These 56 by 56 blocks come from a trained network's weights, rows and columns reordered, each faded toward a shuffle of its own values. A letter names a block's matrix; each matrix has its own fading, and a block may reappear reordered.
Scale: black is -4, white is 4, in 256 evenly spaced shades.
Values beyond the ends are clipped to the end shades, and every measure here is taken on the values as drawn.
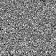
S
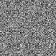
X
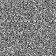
S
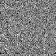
X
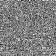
S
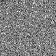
S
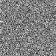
X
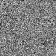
S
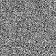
X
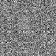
X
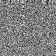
S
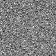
S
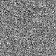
X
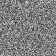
S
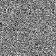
X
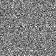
S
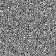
S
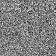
S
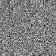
X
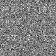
S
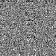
X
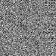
X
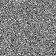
S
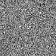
X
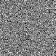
X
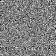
S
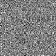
X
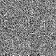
X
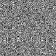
X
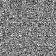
S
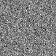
S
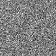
S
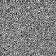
X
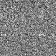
S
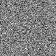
S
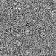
X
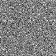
S
